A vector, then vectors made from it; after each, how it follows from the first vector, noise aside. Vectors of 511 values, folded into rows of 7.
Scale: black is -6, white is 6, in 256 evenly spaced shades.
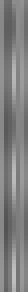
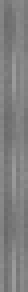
shrunk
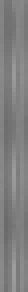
shrunk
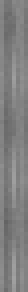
shrunk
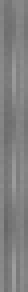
shrunk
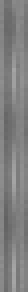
shrunk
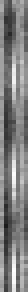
scaled up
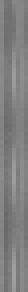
shrunk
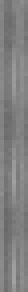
shrunk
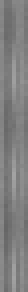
shrunk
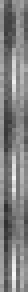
scaled up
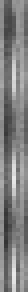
scaled up
